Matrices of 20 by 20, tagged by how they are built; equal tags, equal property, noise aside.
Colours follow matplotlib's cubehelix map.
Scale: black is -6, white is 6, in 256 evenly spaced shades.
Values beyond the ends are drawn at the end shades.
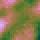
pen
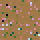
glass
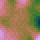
pen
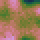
pen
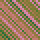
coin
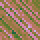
coin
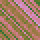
coin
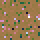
glass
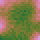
pen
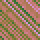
coin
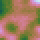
pen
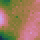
pen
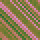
coin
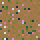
glass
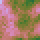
pen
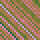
coin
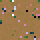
glass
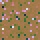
glass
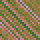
coin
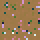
glass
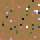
glass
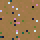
glass
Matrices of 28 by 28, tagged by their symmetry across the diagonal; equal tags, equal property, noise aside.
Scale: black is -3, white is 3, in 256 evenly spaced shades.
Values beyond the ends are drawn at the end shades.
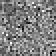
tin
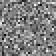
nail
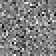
nail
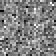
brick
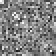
tin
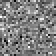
brick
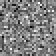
brick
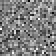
nail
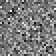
tin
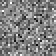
tin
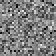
brick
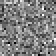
nail
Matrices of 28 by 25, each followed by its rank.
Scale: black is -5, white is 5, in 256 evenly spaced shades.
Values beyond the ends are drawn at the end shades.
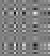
one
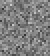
full rank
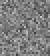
full rank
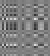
one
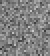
full rank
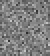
full rank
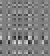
one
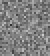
full rank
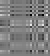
one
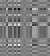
one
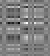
one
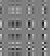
one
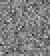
full rank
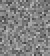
full rank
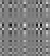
one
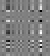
one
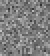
full rank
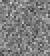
full rank
